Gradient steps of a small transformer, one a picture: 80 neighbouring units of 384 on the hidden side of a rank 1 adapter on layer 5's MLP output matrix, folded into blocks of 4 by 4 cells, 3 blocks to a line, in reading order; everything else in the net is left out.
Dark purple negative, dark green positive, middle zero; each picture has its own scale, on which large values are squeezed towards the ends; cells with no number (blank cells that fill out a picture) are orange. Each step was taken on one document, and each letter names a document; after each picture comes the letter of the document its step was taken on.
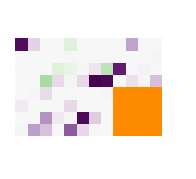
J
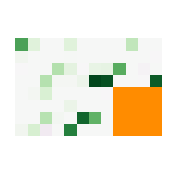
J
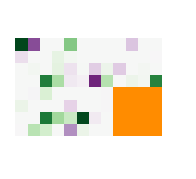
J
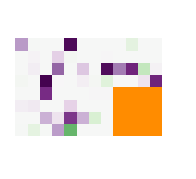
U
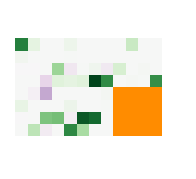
J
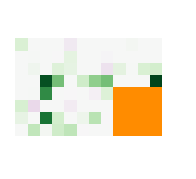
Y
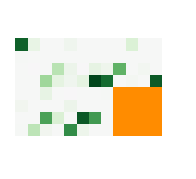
J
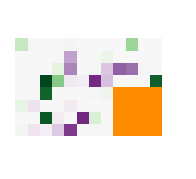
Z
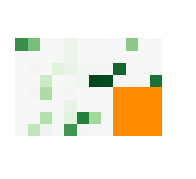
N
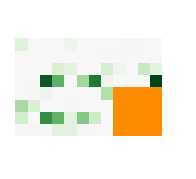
Y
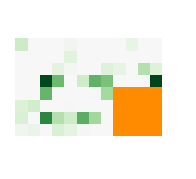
Y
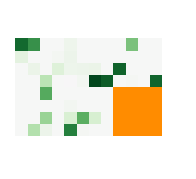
N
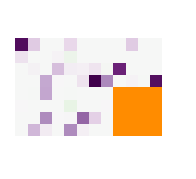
N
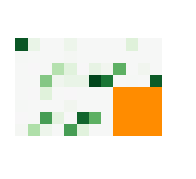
J
